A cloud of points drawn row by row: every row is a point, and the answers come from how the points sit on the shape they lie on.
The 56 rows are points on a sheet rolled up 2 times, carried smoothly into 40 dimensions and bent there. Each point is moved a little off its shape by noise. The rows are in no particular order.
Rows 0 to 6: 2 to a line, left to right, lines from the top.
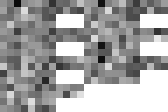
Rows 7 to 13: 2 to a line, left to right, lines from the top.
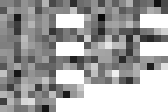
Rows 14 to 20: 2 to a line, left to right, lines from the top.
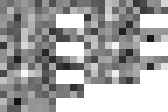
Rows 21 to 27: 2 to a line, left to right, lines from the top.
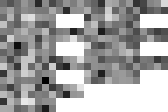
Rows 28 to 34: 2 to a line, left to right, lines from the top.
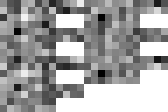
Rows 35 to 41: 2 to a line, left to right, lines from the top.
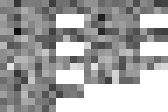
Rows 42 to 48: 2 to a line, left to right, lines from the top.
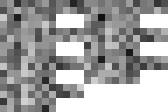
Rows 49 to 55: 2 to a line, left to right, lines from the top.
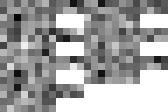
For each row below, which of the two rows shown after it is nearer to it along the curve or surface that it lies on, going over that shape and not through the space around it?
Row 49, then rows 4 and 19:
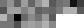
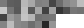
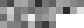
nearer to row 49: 19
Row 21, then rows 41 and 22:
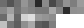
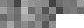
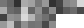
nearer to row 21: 22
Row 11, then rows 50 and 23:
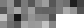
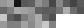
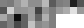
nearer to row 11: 50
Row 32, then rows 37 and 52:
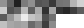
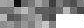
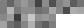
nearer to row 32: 37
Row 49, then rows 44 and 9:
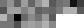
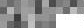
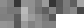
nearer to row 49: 44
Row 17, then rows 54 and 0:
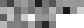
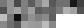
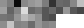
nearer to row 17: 54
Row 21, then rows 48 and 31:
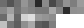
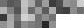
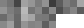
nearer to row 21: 48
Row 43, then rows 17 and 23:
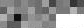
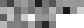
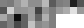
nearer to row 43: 23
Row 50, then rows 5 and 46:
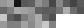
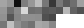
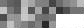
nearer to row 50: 5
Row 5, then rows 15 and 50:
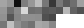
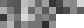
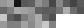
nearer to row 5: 50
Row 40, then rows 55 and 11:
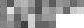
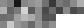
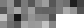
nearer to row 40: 11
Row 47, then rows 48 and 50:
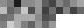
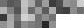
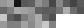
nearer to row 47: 48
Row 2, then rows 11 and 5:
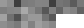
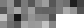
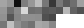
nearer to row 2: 5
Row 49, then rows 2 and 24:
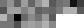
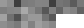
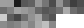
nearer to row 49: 24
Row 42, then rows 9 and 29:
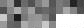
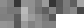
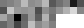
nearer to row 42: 29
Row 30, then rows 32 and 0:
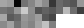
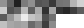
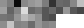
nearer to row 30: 0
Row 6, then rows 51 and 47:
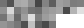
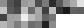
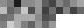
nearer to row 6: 51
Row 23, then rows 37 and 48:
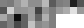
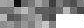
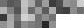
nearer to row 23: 37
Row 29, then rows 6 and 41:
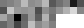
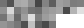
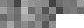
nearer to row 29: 6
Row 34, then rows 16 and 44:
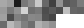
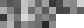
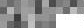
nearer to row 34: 16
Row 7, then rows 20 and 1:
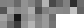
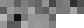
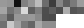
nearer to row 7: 20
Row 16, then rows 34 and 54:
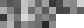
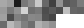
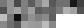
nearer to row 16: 34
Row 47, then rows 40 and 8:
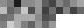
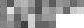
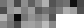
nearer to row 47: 8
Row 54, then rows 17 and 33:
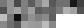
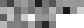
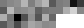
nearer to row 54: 33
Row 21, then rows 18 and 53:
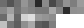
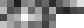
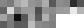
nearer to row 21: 53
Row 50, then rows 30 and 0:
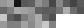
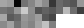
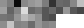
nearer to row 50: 30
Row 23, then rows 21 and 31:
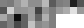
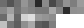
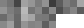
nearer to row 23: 21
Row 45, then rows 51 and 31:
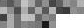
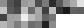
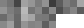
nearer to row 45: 31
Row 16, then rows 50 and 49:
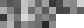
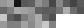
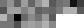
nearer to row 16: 50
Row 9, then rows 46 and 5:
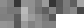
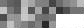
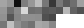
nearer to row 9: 46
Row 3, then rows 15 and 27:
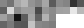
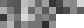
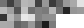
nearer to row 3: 27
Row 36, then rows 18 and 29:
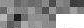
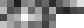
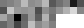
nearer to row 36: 29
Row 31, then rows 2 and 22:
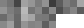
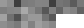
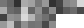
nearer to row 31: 2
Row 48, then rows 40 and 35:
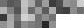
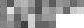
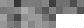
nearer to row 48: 35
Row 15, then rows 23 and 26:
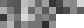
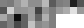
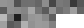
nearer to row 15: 26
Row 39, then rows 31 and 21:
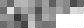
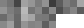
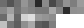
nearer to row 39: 21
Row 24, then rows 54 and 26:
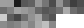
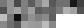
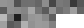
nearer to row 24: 54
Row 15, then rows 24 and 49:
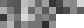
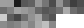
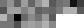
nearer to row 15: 24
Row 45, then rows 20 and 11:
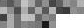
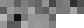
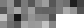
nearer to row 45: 20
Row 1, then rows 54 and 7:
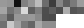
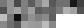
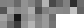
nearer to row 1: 54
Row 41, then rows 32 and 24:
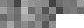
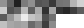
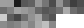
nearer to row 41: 24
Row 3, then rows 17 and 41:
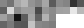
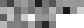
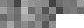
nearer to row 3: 17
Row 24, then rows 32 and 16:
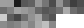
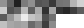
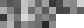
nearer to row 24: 16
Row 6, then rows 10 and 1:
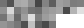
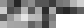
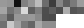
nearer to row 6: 10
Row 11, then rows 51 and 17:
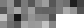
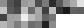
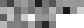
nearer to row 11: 17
